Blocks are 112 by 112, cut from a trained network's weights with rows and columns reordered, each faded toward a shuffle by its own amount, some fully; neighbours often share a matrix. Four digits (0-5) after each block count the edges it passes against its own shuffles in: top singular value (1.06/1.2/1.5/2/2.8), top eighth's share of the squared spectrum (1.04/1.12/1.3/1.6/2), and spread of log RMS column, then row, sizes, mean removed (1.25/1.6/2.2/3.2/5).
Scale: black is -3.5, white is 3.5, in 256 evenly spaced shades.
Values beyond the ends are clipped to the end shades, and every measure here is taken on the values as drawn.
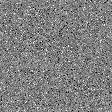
0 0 0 0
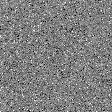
0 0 0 0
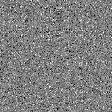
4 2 1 1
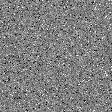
2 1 0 0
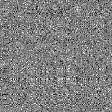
4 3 1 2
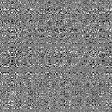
4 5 3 4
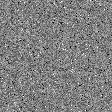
1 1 0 0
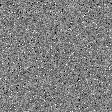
1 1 0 0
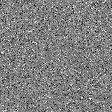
2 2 0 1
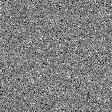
1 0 0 1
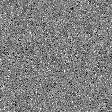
2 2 0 0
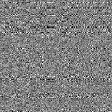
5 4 2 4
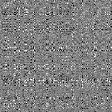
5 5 3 3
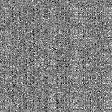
4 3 1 2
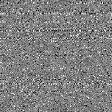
4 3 1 3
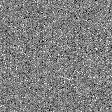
2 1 0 0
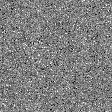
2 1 0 0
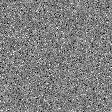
1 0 0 0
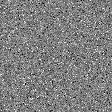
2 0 0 0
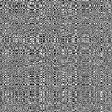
5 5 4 4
